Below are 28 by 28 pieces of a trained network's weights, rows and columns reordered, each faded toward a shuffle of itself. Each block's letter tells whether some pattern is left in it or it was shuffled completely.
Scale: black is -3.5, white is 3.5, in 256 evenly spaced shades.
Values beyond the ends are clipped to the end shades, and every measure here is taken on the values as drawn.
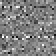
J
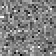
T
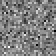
T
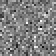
T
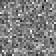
T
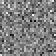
J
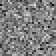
T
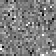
T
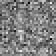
J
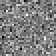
T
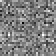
J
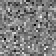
T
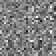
J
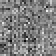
J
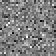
T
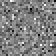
T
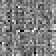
J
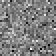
T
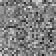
J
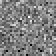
T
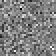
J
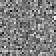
T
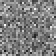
J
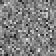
J
